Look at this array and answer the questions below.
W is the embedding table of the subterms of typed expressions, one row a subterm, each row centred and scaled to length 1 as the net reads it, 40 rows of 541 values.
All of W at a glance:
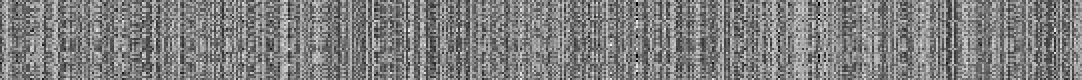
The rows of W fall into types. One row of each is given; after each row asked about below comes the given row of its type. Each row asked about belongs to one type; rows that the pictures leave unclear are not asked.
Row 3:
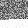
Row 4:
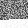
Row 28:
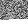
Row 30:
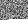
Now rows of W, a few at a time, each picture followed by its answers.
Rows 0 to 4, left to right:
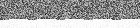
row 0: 4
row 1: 30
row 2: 28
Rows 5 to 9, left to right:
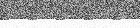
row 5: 4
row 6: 3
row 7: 30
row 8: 3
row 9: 28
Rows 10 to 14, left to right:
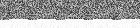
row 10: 3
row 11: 4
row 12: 30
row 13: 4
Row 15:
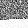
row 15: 30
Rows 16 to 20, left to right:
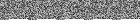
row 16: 3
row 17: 4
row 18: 28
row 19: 30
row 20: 3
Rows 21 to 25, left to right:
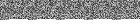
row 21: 30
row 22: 3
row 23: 3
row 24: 3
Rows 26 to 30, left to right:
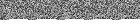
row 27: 30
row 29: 30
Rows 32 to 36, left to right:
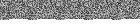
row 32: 3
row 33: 4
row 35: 4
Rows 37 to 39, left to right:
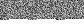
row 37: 4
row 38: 3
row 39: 4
